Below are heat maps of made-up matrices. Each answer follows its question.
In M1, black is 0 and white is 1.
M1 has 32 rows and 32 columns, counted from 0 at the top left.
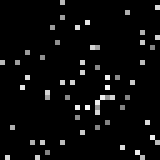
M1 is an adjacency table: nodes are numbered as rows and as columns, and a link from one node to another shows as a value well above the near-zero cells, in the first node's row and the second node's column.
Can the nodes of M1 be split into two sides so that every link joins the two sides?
yes
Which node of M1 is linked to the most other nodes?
node 19
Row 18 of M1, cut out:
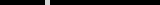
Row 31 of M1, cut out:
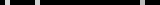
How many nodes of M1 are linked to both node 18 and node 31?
0
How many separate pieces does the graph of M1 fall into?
2
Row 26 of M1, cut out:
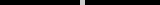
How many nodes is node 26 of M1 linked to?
1
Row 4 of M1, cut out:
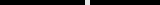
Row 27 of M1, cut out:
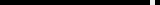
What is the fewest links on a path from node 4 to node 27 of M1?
6
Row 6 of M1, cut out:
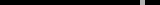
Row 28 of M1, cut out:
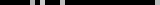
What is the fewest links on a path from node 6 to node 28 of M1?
1
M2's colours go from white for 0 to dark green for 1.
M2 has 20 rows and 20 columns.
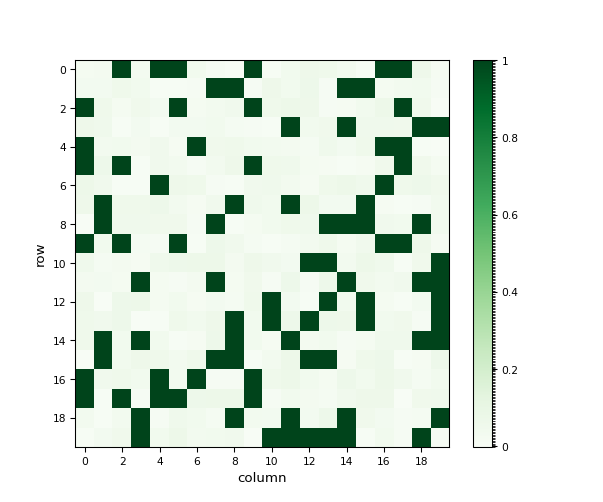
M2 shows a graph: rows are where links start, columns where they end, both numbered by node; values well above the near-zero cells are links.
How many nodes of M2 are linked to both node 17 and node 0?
4
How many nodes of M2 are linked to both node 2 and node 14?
0
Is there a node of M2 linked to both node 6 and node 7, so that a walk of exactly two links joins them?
no
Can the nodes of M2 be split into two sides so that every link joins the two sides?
no
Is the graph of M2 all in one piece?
no
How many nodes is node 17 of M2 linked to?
5
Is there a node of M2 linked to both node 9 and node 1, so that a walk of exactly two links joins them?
no
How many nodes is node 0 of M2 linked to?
6
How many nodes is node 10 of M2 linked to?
3
